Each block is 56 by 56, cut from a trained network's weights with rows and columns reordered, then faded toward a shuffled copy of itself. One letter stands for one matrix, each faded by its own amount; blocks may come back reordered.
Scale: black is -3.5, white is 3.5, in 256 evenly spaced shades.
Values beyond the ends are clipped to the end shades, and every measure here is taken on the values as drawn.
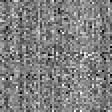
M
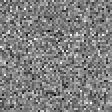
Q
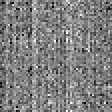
M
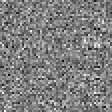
Q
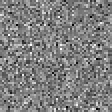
Q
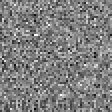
Q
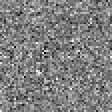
Q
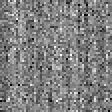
M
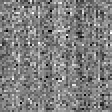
M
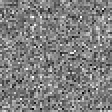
Q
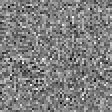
Q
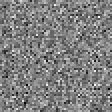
Q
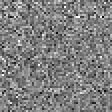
Q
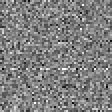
Q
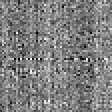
M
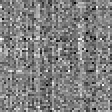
M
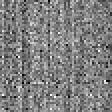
M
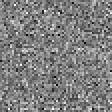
Q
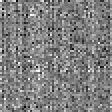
M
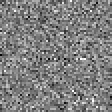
Q
